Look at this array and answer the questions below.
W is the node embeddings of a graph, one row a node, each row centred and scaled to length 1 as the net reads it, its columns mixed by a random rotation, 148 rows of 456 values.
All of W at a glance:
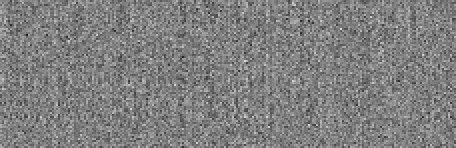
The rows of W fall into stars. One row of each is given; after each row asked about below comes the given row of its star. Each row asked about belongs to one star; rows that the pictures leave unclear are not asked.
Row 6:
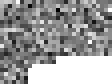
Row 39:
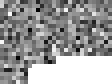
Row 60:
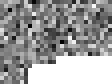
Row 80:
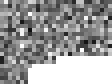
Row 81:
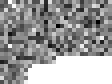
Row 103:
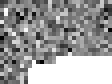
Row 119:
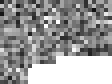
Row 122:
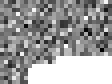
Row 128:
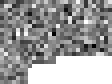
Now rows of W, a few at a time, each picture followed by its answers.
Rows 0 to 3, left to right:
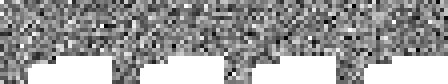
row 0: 80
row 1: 119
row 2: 80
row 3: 119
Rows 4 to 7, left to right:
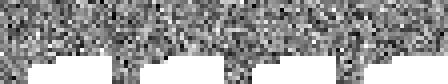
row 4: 80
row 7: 103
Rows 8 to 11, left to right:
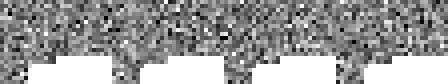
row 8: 103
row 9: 39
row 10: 60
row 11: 6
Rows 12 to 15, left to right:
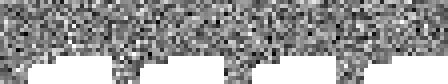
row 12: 60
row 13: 39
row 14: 6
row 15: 103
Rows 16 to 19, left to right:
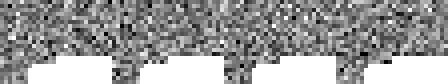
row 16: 122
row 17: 80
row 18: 6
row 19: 6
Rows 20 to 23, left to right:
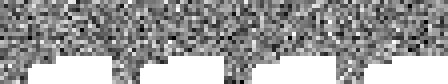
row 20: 39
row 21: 39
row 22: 81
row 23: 39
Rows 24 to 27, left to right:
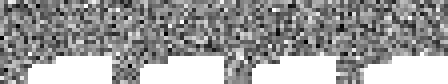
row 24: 60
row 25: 128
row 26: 128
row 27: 122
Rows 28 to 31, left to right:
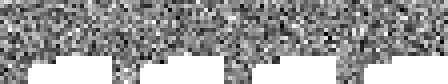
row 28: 6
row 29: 6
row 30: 60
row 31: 128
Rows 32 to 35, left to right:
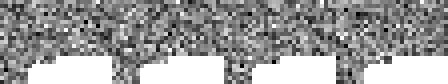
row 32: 60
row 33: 122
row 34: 60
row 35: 60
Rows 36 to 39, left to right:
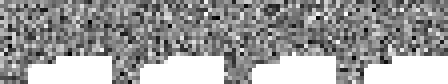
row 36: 80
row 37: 81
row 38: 122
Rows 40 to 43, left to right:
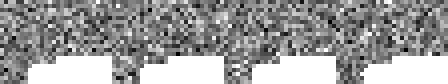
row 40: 60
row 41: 128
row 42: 80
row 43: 81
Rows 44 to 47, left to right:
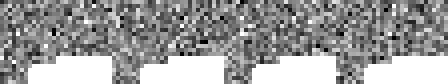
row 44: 128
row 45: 80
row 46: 128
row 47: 122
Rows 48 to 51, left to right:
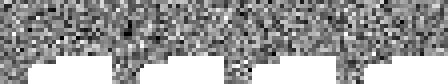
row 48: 39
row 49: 81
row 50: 103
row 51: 122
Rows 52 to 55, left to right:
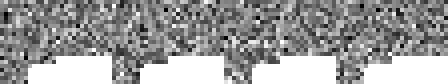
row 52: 122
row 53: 39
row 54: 39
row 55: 80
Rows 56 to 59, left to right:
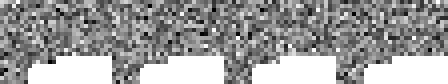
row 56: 6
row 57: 60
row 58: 122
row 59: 119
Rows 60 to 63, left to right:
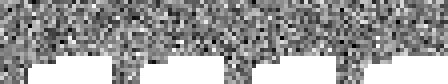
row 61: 119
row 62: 39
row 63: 122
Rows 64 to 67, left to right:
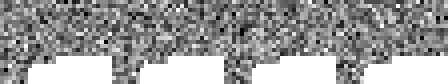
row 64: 39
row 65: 103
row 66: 81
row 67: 119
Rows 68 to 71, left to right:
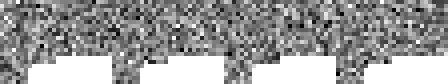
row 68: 60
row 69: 103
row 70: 122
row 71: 6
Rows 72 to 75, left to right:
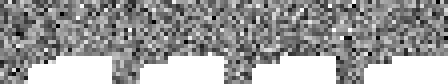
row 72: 81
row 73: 128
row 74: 128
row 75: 60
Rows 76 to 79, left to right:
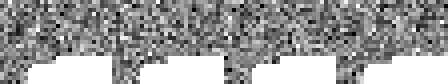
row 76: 81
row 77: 122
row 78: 60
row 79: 81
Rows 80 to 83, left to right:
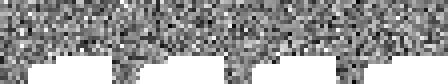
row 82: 80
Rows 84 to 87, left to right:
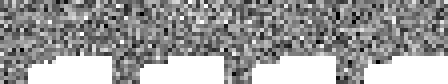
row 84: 80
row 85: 128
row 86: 103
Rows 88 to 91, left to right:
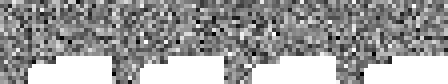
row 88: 39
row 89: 60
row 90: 128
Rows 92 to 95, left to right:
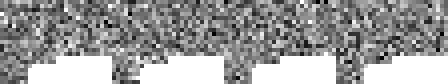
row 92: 80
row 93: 119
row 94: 128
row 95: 122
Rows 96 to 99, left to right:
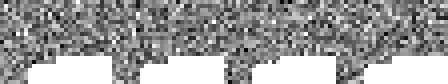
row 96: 128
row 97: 39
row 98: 80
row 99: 119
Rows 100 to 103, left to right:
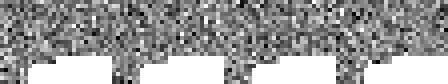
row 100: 60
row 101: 119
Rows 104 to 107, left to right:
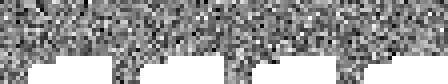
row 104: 119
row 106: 39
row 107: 81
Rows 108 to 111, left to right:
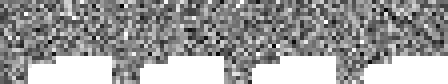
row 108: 122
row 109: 39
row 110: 39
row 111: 122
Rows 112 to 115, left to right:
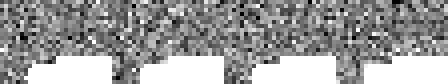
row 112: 119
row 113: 122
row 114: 119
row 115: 80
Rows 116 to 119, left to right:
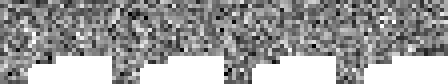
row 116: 103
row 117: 103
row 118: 6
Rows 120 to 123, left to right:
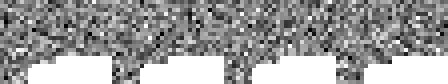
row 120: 122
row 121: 6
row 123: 39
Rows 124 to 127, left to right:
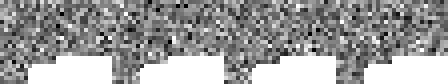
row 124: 81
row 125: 81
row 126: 60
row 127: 6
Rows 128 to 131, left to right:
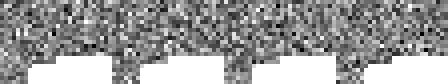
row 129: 122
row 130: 122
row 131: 60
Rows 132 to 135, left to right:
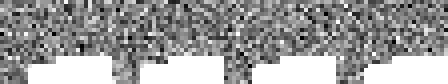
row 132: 128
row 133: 39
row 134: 39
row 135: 103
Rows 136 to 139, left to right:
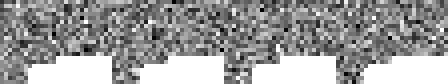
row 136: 128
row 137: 60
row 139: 81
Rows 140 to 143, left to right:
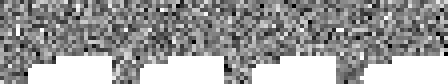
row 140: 128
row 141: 81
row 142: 60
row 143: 119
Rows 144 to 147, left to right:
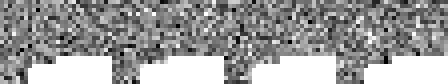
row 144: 39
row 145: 122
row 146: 60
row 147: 6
